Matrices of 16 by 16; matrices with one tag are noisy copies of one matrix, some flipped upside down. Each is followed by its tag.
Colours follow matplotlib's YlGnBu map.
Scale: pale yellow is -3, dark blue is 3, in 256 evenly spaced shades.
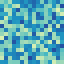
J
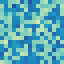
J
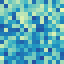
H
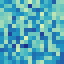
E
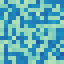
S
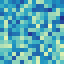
E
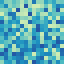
H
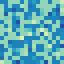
J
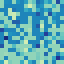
H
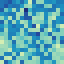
E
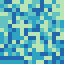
E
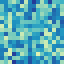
J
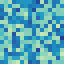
J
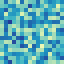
S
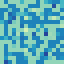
S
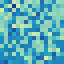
E
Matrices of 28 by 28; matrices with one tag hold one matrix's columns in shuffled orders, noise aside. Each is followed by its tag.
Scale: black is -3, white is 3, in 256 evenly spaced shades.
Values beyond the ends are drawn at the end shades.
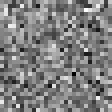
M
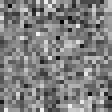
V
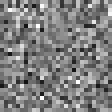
M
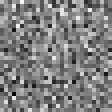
M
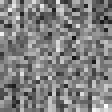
V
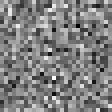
M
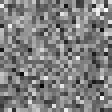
M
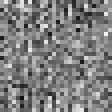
V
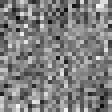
V
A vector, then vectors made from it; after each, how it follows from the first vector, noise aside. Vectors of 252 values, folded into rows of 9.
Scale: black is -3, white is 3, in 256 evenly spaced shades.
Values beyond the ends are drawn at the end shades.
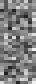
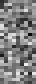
wrapped around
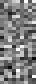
wrapped around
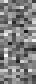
wrapped around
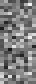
wrapped around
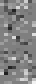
partly zeroed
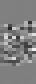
partly zeroed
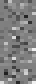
partly zeroed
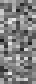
wrapped around
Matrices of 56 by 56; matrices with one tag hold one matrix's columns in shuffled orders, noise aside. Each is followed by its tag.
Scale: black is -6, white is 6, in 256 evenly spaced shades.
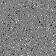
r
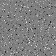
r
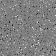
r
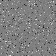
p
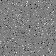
p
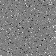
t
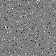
t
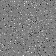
p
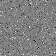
t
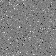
t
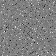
t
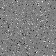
p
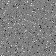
p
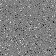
r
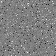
p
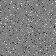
p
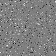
p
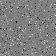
r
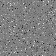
p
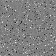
r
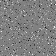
t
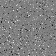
r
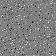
r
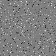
p
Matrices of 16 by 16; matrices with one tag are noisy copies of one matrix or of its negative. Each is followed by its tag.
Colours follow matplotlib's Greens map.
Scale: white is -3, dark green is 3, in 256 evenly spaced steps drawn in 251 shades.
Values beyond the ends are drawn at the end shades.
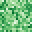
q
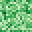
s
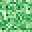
s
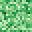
s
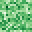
s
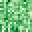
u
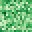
s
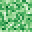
s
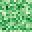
s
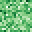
s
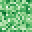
s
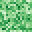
s
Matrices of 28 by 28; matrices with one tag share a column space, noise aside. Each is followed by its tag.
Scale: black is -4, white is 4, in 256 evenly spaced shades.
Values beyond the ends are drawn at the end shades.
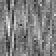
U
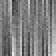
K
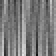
K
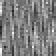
U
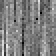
K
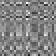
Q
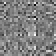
Q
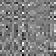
Q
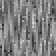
U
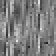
U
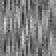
U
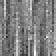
K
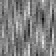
U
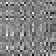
Q
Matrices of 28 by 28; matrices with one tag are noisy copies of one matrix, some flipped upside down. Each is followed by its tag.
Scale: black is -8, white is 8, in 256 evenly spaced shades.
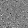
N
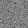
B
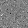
N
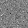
N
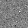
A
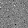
B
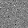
B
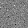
B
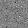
A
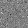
N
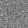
N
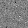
A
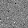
B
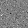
N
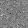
N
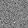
B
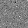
A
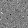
N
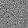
B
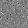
N
